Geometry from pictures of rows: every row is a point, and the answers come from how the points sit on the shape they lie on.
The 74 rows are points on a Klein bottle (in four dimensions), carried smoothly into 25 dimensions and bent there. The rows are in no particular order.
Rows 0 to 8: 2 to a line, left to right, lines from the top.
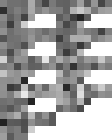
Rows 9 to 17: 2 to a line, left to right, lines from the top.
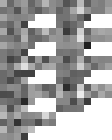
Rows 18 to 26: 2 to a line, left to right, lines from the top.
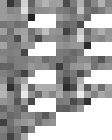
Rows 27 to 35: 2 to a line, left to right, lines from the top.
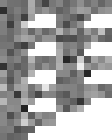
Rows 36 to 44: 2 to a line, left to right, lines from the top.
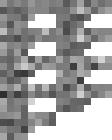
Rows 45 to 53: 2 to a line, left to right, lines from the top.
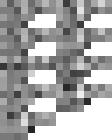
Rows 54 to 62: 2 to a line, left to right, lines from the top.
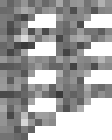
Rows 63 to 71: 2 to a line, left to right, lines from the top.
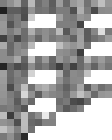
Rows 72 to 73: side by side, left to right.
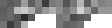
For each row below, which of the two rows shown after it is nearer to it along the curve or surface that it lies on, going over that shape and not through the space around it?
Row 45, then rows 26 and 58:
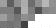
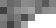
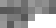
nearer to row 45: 58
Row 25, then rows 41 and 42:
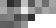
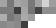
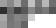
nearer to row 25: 41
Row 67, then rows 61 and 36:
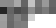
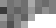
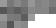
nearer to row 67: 61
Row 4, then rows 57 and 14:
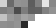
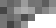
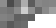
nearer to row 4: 14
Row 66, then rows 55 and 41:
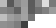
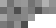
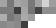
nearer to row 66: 55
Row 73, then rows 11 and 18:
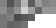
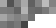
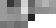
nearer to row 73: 11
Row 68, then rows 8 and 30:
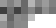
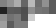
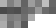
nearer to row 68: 8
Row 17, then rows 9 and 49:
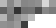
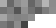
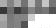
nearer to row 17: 49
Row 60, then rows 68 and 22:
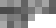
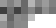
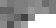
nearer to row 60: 22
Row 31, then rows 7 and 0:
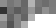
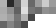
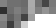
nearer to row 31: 0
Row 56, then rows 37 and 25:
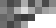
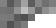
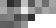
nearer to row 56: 25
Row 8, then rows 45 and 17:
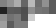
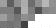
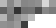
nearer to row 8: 17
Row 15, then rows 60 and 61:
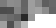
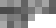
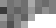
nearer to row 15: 60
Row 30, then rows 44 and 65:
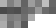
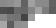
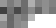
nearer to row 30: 44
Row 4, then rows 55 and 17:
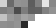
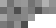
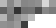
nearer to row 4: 17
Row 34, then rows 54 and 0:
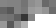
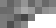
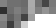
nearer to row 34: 54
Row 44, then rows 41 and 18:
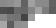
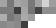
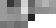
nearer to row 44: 41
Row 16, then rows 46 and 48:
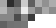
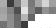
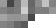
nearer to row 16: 46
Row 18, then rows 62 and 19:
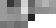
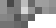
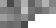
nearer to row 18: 19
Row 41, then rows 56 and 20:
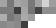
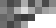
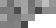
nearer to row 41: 20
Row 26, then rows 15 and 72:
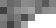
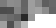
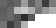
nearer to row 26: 72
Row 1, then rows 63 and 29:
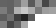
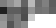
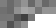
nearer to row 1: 29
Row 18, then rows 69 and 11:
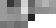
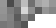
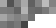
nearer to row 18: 11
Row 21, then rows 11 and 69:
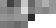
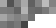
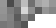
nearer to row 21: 11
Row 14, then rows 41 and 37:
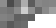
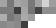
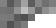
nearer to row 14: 37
